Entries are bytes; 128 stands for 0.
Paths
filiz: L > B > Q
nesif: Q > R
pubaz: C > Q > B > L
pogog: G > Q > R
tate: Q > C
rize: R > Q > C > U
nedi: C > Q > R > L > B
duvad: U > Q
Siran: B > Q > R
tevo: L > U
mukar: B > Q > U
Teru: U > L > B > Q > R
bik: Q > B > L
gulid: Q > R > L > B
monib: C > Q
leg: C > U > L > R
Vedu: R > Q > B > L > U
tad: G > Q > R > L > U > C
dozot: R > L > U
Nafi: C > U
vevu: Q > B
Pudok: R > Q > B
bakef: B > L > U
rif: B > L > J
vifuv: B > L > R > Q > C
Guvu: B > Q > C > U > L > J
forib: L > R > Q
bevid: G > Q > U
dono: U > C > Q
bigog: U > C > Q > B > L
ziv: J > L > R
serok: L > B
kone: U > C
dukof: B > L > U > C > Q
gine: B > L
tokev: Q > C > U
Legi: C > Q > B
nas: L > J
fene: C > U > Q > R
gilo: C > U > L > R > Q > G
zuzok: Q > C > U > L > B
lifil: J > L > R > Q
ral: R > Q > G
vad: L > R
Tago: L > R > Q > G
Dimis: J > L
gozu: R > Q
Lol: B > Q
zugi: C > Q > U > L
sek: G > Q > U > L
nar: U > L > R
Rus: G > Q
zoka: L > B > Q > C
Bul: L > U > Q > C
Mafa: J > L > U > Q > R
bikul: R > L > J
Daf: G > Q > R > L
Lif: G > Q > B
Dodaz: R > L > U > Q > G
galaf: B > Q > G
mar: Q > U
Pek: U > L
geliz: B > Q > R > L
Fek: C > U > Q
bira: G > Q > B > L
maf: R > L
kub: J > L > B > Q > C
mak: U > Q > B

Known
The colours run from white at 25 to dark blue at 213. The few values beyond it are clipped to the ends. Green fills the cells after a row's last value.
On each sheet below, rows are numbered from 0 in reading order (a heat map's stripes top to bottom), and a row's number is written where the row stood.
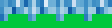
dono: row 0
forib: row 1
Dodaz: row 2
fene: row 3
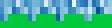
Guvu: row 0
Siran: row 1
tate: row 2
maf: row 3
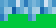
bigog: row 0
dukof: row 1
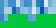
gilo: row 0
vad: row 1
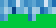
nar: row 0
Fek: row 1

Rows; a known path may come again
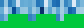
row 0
dozot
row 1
Pek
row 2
gozu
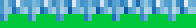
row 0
gulid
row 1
Guvu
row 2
Bul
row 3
bigog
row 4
dono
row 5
zoka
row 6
Tago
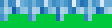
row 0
Dodaz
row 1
gilo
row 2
monib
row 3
Pudok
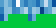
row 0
tate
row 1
kone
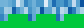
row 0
bakef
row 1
mak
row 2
Nafi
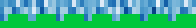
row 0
Fek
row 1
vad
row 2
Legi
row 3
mukar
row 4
maf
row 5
duvad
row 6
Siran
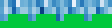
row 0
forib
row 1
nar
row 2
tokev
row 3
dukof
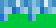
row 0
fene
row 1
zuzok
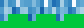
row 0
rize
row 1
mar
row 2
nesif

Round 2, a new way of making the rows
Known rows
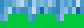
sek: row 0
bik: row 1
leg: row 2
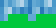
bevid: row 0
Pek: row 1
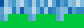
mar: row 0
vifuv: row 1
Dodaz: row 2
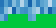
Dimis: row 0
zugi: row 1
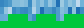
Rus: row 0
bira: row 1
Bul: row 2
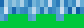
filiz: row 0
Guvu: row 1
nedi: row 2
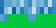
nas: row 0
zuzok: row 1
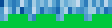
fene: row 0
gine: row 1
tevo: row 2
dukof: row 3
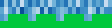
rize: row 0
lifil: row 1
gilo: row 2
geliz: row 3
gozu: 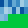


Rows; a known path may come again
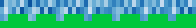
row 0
tokev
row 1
gozu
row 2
lifil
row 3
filiz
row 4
gilo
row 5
Guvu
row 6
nedi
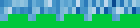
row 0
Rus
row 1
Pek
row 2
leg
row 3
forib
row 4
monib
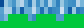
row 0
mar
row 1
pubaz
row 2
gulid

